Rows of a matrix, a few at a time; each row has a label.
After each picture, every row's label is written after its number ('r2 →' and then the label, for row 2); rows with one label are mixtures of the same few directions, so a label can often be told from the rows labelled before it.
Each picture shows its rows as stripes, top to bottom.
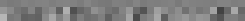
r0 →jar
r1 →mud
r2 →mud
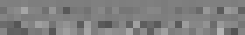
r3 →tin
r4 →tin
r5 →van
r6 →jar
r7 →tin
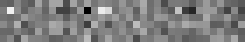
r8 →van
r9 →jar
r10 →tin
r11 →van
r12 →van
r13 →van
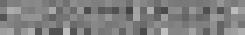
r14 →mud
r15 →tin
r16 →mud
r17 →mud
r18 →van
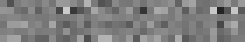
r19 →jar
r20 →mud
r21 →jar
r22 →tin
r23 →mud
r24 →jar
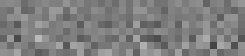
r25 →tin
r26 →van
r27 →tin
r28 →jar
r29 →tin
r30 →jar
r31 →mud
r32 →jar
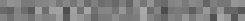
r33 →tin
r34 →van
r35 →mud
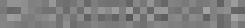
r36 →tin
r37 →tin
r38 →tin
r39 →mud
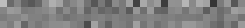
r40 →mud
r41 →tin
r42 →tin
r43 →van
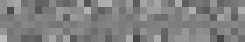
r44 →jar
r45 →jar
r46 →mud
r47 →van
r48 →mud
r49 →mud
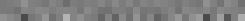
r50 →tin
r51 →jar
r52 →tin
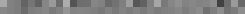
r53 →mud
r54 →tin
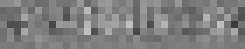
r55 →jar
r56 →van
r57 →tin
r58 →tin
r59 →van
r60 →jar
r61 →van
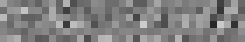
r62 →mud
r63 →tin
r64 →mud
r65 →mud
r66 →tin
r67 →jar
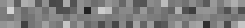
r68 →van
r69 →jar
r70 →van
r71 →tin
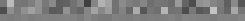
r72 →jar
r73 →mud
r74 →jar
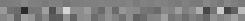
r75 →tin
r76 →tin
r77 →van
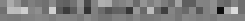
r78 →jar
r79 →tin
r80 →jar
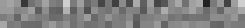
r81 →tin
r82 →van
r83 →van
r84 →mud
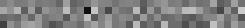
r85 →mud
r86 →van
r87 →van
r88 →mud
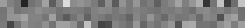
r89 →tin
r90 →jar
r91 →tin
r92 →jar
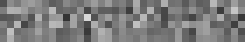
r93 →mud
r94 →tin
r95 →van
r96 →van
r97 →jar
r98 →jar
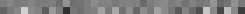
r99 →mud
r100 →tin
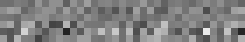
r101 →van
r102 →tin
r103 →jar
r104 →van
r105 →tin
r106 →jar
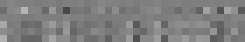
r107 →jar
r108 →tin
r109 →tin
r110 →mud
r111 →mud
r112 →mud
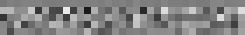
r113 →mud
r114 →van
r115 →mud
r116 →van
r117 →jar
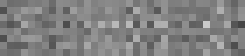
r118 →tin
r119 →mud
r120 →jar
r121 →tin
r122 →van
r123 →mud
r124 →tin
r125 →tin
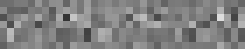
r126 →van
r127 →tin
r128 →mud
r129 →jar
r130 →jar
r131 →jar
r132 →mud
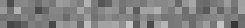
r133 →jar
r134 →jar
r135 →van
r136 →tin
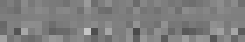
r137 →van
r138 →jar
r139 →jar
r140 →mud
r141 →van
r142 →mud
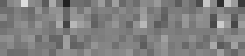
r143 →tin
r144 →van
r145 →mud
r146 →mud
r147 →mud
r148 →van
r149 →mud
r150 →tin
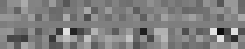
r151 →tin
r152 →van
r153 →van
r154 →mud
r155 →mud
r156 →tin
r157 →van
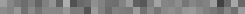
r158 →mud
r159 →van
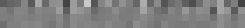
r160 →van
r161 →mud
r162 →mud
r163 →mud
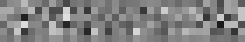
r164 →tin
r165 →van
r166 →tin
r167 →tin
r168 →van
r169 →van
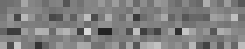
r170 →tin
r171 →mud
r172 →van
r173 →jar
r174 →jar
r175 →van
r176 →jar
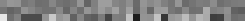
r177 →jar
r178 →tin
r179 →mud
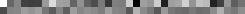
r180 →mud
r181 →mud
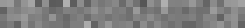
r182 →van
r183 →mud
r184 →tin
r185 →van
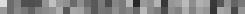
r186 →mud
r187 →mud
